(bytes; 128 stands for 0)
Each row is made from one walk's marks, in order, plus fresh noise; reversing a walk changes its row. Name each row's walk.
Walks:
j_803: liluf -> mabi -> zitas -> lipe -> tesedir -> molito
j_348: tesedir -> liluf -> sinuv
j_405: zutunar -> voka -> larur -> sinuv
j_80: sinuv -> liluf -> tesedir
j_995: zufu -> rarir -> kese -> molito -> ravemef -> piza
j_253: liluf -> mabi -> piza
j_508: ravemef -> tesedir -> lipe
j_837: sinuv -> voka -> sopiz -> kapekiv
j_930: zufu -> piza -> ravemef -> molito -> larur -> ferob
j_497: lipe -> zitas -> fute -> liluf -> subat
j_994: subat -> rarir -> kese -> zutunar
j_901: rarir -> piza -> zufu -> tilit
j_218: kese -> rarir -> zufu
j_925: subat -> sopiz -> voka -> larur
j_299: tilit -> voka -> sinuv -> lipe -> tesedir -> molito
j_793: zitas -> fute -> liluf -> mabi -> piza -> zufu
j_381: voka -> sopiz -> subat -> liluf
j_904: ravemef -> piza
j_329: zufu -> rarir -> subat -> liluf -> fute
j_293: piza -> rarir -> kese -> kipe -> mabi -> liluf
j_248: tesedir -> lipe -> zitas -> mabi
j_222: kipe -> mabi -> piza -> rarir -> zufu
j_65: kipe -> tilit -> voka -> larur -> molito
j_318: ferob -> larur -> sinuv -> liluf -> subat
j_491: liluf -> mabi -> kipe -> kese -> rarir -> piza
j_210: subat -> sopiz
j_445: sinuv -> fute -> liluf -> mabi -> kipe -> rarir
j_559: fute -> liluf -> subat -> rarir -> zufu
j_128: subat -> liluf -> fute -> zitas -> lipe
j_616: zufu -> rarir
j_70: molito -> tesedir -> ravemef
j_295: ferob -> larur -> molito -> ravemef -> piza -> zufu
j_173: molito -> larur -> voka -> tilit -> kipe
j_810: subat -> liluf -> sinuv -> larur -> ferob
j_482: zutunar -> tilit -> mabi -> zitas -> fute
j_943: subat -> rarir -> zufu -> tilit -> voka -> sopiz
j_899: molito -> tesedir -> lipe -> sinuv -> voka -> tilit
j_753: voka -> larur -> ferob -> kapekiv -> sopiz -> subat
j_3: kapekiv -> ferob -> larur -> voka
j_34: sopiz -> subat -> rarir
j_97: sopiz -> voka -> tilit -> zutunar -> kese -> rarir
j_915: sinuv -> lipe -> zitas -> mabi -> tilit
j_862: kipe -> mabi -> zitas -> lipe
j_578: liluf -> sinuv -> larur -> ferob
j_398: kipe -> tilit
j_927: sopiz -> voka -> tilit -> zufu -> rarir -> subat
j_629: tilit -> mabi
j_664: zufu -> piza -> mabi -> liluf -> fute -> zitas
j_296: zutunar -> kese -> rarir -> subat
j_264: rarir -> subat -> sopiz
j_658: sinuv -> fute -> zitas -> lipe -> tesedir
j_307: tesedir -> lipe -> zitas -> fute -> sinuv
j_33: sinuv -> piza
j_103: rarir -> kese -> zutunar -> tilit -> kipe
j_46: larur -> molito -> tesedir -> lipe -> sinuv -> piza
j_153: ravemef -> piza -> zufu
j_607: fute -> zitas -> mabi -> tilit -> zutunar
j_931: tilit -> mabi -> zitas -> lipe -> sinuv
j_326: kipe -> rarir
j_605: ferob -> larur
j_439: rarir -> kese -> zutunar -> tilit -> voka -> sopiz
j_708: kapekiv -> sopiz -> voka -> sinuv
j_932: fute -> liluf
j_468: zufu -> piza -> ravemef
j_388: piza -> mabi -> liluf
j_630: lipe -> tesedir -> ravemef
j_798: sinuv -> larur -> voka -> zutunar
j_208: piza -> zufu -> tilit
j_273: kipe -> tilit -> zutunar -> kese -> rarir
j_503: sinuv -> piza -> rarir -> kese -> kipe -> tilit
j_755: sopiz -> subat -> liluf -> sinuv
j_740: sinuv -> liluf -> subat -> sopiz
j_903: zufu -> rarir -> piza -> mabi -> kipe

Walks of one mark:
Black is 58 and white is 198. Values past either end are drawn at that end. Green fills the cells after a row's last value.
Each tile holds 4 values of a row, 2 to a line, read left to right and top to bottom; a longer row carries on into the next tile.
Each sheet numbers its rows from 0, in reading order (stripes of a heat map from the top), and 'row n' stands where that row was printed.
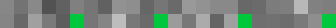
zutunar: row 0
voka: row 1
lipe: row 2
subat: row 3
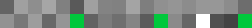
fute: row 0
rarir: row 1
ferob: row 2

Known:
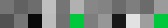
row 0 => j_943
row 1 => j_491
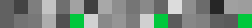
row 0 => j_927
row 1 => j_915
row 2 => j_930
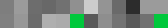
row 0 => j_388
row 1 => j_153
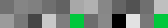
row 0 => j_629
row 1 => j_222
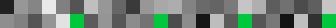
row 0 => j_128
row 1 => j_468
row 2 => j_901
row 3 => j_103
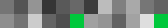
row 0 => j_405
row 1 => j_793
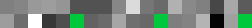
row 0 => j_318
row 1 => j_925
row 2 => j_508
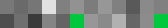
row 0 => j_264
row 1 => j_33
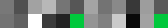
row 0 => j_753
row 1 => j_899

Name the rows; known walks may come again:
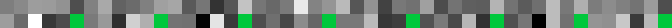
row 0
j_318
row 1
j_664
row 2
j_273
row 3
j_264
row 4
j_173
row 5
j_439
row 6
j_943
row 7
j_348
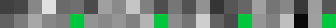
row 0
j_381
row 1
j_932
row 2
j_405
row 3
j_899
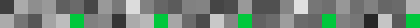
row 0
j_607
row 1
j_559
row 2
j_482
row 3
j_925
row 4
j_398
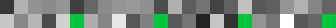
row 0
j_658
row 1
j_578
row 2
j_103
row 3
j_837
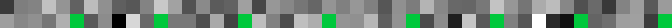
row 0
j_740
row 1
j_903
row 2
j_65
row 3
j_931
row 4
j_33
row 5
j_901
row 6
j_3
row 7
j_97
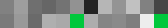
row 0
j_388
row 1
j_497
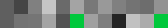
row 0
j_927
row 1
j_862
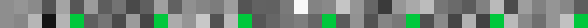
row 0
j_630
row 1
j_296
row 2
j_80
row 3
j_34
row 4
j_468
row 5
j_218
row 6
j_445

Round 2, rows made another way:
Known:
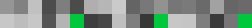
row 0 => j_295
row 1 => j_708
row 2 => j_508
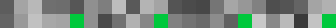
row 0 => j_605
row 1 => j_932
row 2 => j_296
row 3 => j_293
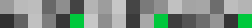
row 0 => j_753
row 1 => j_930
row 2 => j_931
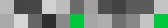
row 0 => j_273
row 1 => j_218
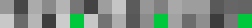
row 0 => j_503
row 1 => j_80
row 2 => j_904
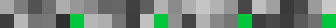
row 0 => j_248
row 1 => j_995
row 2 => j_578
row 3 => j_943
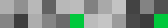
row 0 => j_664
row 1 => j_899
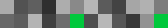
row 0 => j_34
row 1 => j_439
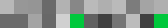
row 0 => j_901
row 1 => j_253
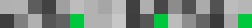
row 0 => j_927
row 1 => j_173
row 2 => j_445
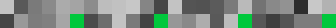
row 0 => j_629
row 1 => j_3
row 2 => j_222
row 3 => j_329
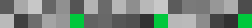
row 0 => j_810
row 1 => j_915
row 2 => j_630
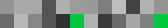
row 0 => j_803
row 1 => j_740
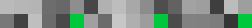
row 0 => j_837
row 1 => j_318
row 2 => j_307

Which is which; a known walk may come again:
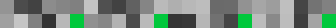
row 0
j_326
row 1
j_222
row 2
j_708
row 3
j_930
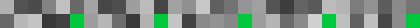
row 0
j_97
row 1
j_103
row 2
j_33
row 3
j_218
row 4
j_153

